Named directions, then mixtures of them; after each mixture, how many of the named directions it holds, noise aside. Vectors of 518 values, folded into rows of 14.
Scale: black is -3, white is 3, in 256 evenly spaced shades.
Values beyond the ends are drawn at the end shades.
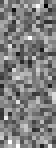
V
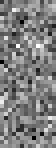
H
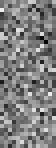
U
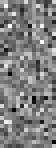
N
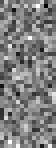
one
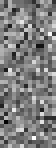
three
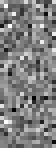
one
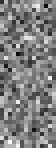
two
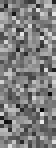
two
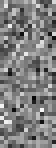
three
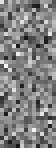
two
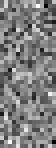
three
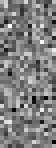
one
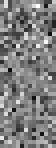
three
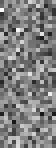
two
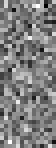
two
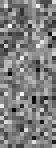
two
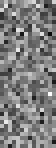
three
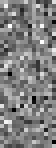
one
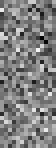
one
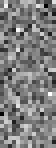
three
